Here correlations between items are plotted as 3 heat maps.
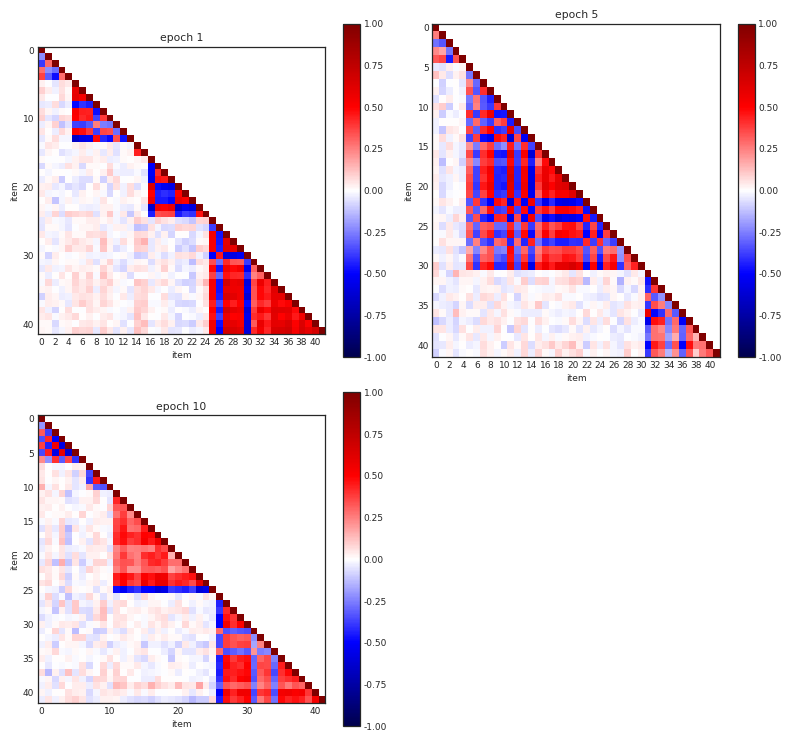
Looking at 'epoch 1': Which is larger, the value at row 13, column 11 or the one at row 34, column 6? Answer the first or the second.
the first
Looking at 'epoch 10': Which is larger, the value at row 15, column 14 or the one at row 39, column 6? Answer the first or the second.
the first
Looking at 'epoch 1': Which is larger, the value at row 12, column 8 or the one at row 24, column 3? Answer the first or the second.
the second
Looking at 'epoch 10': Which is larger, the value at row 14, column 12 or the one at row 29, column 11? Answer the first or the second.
the first
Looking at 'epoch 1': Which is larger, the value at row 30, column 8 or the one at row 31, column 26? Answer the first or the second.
the first
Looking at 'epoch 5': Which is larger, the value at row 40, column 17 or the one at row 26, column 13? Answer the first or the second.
the second
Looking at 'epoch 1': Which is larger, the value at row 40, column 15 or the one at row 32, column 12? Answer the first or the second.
the first
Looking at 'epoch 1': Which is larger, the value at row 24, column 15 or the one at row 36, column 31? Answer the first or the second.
the second
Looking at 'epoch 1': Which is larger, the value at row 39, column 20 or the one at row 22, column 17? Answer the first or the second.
the first
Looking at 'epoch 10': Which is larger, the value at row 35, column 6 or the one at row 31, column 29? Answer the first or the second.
the first
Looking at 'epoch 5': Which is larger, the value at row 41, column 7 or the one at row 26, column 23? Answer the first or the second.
the second
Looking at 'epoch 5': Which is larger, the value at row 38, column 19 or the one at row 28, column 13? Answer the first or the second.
the second
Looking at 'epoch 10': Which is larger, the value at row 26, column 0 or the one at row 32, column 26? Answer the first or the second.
the first
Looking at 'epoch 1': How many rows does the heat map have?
42
